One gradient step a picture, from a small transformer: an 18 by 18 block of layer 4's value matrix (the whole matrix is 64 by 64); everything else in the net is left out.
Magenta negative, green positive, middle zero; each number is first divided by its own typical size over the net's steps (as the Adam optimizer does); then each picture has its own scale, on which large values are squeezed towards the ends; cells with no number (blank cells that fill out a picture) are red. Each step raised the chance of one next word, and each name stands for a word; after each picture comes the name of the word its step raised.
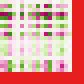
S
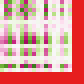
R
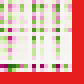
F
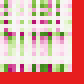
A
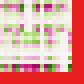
F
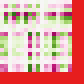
S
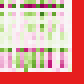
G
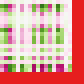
F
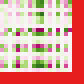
A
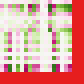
F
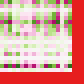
G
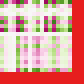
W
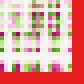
S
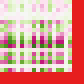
W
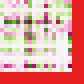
G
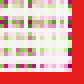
G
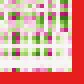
S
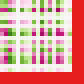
R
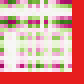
G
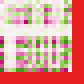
W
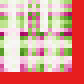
S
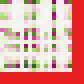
A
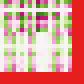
S
